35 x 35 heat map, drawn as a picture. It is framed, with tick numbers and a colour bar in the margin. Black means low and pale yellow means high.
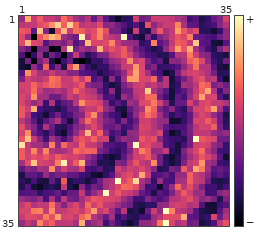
Odd rows or columns: none. Roughest part: top left. Odd patch: rougher, in the top left. Average level on the scale: 40%. Rings: centred on the middle left.
